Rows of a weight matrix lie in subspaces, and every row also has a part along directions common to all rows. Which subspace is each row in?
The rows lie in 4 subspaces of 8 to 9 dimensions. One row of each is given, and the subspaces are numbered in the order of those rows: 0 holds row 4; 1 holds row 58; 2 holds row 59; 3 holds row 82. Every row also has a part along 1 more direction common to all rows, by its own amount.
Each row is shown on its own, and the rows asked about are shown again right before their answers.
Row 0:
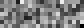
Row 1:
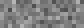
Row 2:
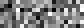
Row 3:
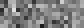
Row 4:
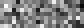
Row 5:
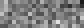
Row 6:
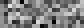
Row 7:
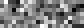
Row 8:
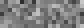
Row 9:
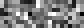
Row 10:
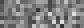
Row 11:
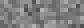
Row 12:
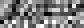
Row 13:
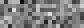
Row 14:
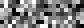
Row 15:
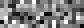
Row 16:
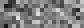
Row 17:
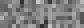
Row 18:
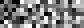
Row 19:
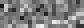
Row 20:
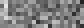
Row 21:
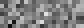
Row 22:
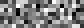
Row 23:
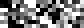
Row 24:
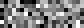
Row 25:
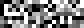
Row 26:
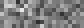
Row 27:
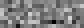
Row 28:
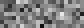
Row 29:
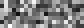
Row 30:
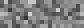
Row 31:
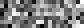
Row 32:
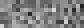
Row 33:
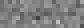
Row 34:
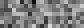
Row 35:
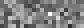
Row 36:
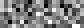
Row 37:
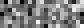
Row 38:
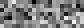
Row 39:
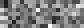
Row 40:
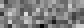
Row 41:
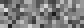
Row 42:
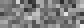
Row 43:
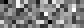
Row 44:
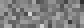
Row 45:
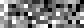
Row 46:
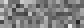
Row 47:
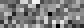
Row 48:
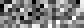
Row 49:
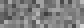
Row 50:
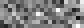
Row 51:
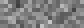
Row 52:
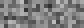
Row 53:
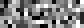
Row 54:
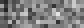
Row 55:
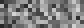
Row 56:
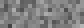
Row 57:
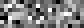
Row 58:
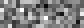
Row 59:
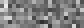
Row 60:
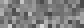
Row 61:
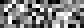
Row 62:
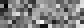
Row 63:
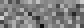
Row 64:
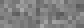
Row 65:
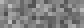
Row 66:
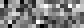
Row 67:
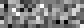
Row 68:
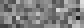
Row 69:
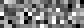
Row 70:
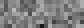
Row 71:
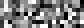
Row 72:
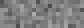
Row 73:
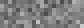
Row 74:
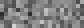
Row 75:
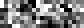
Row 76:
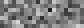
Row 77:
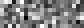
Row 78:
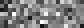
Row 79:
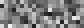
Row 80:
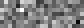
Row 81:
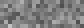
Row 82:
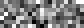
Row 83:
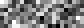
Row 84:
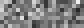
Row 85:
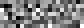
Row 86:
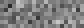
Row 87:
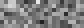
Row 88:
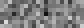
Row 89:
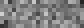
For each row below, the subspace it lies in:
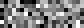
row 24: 1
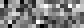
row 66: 1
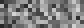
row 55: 2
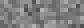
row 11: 3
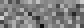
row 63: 3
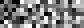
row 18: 2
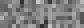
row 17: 3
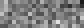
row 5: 2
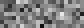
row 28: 0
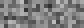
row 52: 3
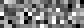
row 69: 3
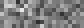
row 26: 0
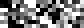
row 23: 1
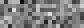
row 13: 2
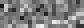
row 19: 3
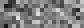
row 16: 0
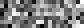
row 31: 0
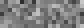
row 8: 2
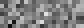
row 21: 1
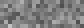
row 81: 0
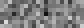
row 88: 2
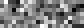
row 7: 0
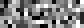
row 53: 3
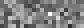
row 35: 1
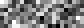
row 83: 1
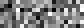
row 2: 0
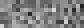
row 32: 0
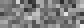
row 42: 2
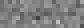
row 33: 3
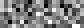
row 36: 0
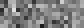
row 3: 2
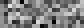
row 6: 1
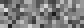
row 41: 1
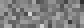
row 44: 3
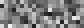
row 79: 3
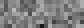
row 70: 3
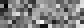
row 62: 2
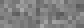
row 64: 0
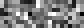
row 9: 0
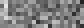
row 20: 2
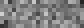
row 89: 2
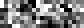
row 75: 1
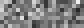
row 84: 3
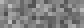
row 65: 1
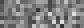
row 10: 3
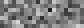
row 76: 1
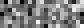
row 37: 2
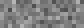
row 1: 0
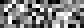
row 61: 1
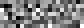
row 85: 1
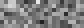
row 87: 0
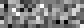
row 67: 3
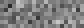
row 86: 0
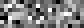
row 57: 1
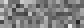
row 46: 1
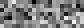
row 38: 2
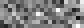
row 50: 0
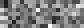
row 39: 1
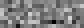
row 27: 0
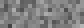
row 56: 1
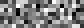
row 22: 0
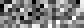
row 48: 3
